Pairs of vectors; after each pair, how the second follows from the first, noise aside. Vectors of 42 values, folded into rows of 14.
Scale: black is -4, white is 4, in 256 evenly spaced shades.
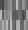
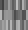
copied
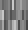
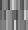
reversed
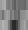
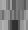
copied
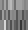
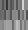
reversed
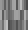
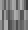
copied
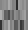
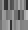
reversed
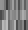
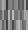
shuffled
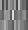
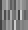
wrapped around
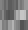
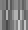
shuffled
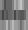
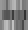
reversed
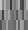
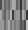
shuffled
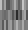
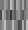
reversed
